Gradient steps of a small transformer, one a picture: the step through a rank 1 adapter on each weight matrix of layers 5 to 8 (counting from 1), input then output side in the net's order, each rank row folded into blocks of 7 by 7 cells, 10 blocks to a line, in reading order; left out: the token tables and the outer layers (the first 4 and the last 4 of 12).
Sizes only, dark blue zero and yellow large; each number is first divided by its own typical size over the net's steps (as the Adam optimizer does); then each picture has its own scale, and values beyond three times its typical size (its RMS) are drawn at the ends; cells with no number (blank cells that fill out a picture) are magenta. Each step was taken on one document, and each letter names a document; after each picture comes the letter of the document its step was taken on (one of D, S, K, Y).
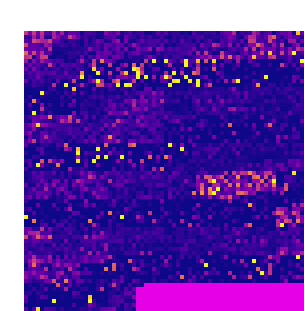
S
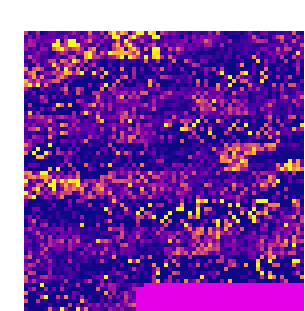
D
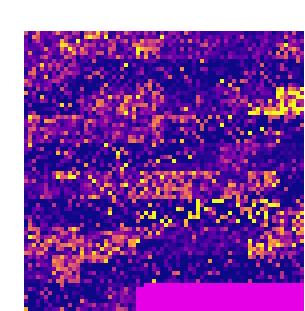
D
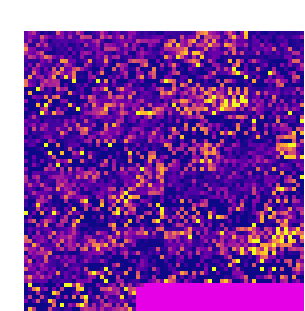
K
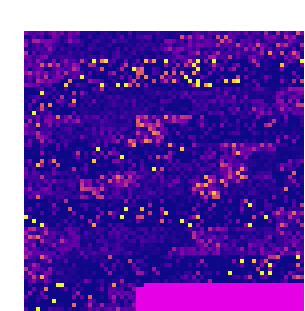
S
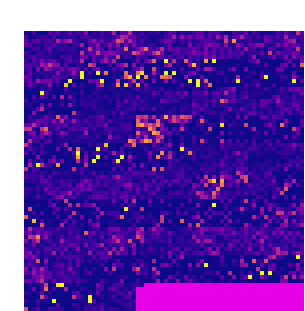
S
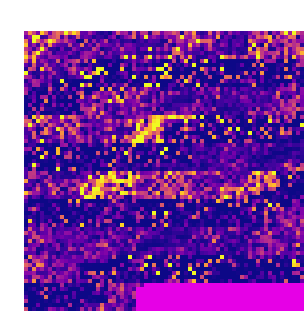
D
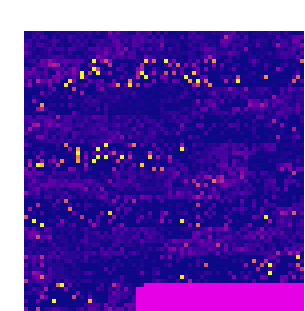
S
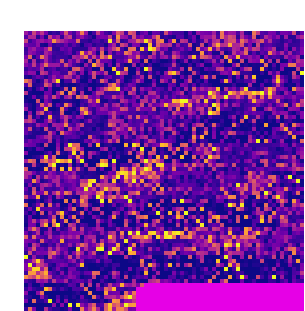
K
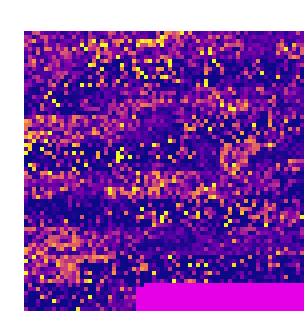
D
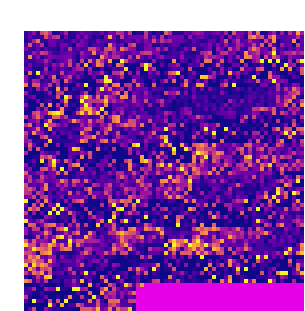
K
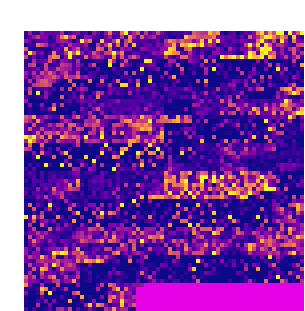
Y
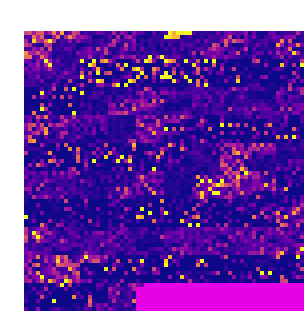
S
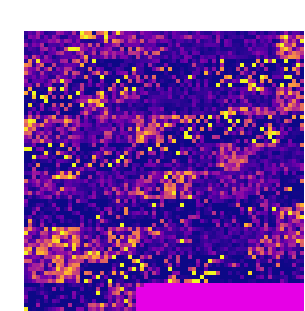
D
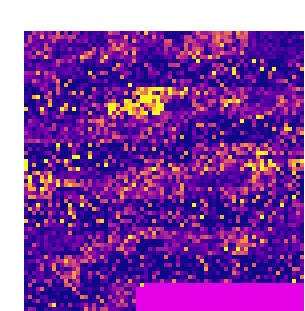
K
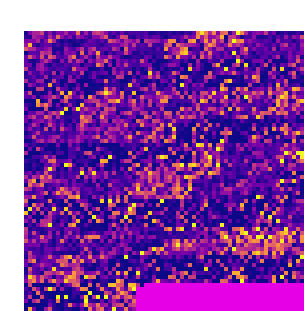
K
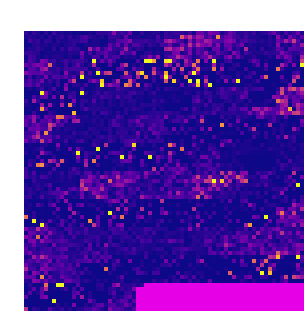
S
